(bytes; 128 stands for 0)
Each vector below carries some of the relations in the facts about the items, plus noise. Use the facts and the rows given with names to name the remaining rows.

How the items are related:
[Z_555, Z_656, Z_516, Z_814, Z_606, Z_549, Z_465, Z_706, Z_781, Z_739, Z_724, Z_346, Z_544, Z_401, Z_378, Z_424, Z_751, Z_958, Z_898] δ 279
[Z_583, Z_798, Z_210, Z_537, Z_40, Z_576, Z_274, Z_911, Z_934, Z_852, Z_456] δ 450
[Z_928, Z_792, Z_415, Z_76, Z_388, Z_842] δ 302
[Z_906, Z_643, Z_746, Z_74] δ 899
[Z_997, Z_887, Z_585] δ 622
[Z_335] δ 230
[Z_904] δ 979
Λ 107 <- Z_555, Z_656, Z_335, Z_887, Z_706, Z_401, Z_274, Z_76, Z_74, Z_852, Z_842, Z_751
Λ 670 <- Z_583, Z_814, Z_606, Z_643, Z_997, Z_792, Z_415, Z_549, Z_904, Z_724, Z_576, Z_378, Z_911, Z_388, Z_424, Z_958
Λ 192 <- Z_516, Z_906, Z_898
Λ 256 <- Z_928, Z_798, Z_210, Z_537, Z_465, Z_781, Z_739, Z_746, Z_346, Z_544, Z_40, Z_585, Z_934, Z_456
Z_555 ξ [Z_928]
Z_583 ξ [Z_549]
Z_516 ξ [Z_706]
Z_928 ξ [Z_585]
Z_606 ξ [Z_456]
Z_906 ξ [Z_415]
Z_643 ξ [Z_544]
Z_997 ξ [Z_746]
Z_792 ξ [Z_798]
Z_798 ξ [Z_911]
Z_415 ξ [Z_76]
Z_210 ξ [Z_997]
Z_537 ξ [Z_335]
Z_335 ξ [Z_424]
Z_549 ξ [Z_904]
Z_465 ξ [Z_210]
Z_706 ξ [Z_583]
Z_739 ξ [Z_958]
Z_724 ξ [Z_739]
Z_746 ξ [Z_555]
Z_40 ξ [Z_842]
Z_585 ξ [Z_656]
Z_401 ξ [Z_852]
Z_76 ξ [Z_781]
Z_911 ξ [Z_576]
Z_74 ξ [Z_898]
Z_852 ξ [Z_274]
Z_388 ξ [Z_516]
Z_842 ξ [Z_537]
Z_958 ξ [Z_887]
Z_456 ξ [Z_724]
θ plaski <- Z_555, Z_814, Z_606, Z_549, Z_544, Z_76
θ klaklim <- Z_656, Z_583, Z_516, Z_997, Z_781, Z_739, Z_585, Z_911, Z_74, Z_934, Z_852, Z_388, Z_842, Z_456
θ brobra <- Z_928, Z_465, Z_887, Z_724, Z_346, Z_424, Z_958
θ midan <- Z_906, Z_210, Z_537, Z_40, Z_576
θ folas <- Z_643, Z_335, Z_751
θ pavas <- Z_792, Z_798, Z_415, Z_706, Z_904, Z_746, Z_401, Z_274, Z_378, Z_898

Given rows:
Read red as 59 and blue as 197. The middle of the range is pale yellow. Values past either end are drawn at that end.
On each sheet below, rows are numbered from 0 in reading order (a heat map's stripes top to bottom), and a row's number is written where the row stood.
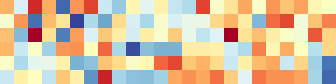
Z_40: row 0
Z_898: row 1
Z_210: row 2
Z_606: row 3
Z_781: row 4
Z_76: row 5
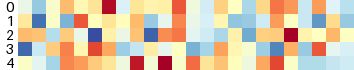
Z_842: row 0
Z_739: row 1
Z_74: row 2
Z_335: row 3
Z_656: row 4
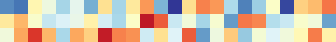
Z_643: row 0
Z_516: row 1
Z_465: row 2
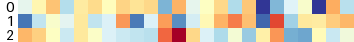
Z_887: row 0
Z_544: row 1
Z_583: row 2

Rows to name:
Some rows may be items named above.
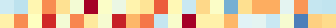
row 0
Z_842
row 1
Z_928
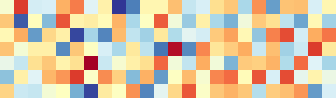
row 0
Z_549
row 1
Z_739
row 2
Z_898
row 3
Z_576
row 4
Z_842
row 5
Z_555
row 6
Z_415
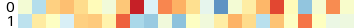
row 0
Z_997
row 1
Z_814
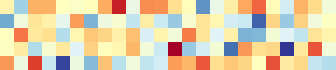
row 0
Z_997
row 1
Z_751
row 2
Z_346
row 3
Z_911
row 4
Z_906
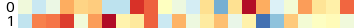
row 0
Z_746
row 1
Z_424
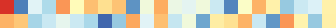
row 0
Z_456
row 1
Z_706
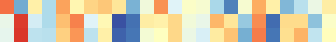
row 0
Z_456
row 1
Z_549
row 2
Z_549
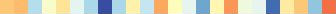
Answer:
Z_904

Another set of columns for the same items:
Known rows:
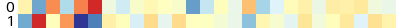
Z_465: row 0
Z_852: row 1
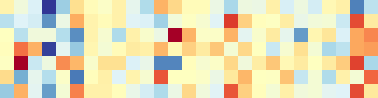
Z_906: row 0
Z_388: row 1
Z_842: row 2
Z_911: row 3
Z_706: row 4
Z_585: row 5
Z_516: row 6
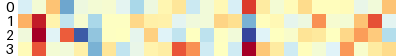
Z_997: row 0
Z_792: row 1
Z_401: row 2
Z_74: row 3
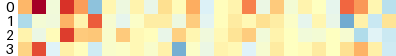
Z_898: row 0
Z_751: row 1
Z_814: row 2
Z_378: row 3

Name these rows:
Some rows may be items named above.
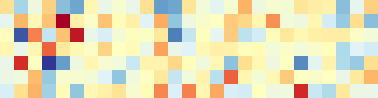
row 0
Z_739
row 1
Z_549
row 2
Z_465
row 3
Z_814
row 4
Z_781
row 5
Z_997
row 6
Z_576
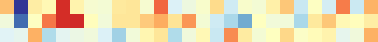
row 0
Z_928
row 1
Z_424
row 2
Z_997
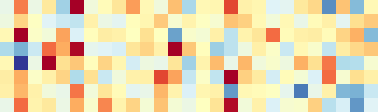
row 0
Z_643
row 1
Z_934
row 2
Z_904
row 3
Z_335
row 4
Z_606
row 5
Z_74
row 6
Z_76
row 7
Z_544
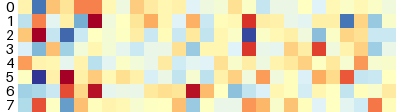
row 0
Z_346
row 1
Z_643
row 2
Z_415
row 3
Z_210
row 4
Z_746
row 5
Z_606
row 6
Z_335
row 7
Z_583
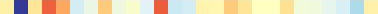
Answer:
Z_555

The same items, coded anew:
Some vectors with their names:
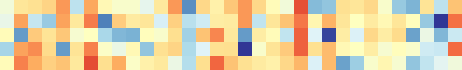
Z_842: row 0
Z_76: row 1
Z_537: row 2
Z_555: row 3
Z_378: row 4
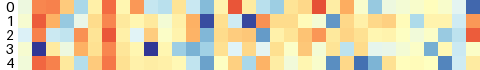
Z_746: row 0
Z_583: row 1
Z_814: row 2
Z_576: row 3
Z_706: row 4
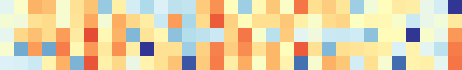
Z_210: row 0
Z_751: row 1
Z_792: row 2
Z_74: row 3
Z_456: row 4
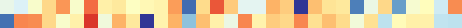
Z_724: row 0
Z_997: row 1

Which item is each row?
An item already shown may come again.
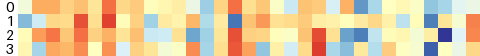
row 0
Z_378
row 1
Z_911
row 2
Z_898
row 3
Z_335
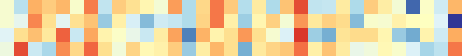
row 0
Z_335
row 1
Z_210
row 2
Z_842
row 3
Z_814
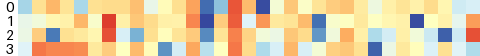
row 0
Z_928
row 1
Z_739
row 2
Z_606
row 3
Z_465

